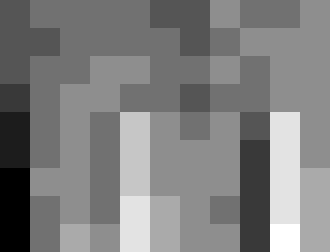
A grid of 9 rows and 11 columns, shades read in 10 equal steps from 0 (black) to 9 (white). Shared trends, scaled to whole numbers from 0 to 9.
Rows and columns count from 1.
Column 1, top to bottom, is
3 3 3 2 1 1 0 0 0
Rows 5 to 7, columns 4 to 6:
4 7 5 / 4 7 5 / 4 7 5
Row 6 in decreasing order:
8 7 5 5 5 5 5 4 4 2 1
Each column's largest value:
3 5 6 5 8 6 5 5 5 9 6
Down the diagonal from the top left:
3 3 4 5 7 5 5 4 2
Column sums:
13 36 43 39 54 42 37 42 28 60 48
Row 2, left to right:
3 3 4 4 4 4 3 4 5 5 5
